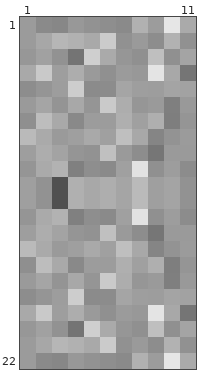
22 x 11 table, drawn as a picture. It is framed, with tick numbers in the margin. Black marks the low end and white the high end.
Mirror symmetry: top to bottom. Stripes: none. Odd rows or columns: none. Histogram: heavy tails on both sides. Average level on the scale: 60%.
